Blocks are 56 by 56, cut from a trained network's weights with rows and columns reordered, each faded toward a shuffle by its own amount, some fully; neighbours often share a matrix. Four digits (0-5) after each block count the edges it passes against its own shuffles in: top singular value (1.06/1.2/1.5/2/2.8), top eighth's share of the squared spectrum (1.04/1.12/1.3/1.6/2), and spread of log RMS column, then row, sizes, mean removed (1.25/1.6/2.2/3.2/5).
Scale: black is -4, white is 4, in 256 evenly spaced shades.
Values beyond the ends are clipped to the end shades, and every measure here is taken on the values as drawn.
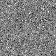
1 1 0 0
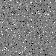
0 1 0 0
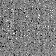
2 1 0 1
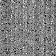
3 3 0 2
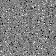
0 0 0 0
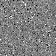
0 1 0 0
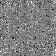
1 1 0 1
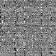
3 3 3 0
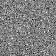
0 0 0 0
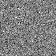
1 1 0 0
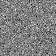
0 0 0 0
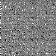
3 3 2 0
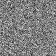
0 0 0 0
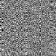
4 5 3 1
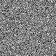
0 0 0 0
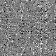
1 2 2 0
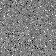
0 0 0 0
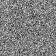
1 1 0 0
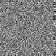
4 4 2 0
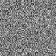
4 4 2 0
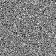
2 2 0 0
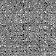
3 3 3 0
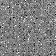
1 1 1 0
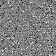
1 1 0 0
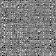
3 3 3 0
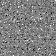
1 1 1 0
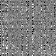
3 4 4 0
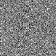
3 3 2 0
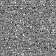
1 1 0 0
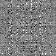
2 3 3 0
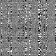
3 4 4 0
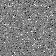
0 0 0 0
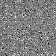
1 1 1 0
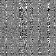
3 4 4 0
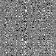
2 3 3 0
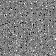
0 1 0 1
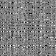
3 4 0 3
